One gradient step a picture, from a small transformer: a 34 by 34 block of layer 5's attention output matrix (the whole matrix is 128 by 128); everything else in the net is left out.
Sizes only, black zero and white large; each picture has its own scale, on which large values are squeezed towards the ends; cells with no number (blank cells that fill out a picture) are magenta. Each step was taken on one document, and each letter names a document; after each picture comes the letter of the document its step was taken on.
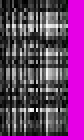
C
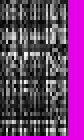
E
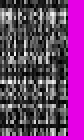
E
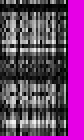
E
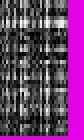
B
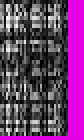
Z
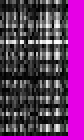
C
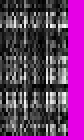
E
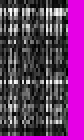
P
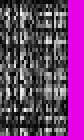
B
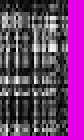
Z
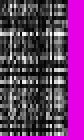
P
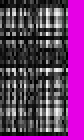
C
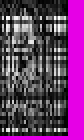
Z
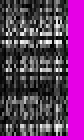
C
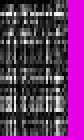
P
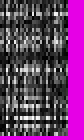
Z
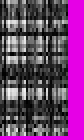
Z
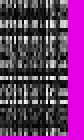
E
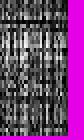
B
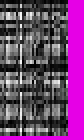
Z
